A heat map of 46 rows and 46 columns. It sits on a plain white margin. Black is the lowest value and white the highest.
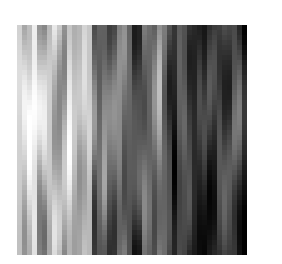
Streaks run downward. The field climbs toward the left. The bottom right is the ninth with the lowest average.
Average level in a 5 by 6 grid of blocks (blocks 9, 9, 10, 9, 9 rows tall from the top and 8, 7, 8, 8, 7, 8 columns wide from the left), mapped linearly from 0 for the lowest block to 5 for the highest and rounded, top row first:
4 4 2 1 0 0 | 5 4 2 2 1 1 | 5 4 2 2 1 1 | 4 4 2 2 0 0 | 4 4 1 1 0 0
